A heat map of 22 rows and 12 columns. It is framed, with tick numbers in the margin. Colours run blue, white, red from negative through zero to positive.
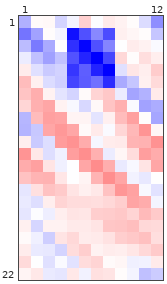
Ninth with the lowest average: top middle. Roughest part: top middle. Histogram: skewed, a long tail of low values. Odd patch: lower, in the top middle. Calmest part: bottom middle. Grain: diagonal, down to the right.
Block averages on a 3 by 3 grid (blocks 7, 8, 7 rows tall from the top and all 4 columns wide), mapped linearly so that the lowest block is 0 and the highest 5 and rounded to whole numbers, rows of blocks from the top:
3 0 4
5 5 5
4 5 5
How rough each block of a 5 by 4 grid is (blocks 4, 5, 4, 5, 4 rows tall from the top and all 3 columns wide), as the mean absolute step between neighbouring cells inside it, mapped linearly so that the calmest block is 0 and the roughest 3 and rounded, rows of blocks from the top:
2 3 3 1 / 1 2 2 2 / 2 1 1 1 / 1 0 0 1 / 0 1 0 1
